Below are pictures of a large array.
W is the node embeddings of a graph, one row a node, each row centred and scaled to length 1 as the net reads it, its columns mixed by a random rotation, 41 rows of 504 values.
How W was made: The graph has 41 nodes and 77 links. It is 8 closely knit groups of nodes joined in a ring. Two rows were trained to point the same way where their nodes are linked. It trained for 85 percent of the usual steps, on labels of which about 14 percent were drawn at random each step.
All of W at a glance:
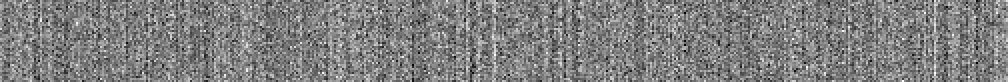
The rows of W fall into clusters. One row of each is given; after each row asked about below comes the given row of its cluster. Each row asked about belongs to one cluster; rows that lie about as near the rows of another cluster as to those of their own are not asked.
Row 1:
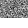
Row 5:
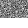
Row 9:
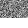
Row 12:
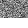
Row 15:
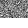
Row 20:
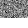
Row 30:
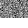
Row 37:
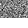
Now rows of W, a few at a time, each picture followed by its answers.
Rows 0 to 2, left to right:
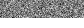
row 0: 9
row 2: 20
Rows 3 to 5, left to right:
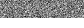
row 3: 37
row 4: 15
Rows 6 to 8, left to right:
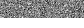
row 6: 20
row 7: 30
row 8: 30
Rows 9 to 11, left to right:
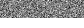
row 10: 9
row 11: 12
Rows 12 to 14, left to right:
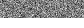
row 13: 37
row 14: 5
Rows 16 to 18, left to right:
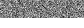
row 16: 30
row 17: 1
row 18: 1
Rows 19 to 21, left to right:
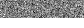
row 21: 37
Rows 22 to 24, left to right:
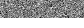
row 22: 20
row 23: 9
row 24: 15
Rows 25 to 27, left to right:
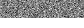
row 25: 20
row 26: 5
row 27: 15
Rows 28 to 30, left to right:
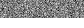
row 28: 37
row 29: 5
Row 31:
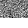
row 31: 15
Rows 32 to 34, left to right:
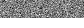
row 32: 12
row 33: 12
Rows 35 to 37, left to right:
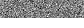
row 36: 12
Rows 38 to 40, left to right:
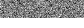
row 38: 30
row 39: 9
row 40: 37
